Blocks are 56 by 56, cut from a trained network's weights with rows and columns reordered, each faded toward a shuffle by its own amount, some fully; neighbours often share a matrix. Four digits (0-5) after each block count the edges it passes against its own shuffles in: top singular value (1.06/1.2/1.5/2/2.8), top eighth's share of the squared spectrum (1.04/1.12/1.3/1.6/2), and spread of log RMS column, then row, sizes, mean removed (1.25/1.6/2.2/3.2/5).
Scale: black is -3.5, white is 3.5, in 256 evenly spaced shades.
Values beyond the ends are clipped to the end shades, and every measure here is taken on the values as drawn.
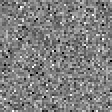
1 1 0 0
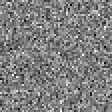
0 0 0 0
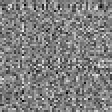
3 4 2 2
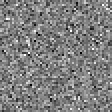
0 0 0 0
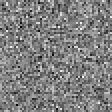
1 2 1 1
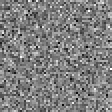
1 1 0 0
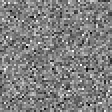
0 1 0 0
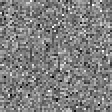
0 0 0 0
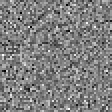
2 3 1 2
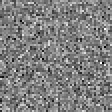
1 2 1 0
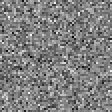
0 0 0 0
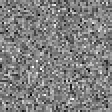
0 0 0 0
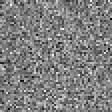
2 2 0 1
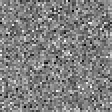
0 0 0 0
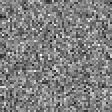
2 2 0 0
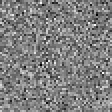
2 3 1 1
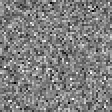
1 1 0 0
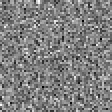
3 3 1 1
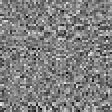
4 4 1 2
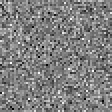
1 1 0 0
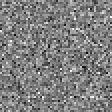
2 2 0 1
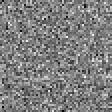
1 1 0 0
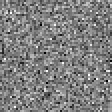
1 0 0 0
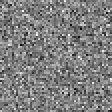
1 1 0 1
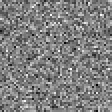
2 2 0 1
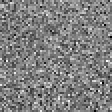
0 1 0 0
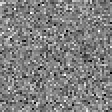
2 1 0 0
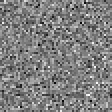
2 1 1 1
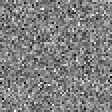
1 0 0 0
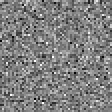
2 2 1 1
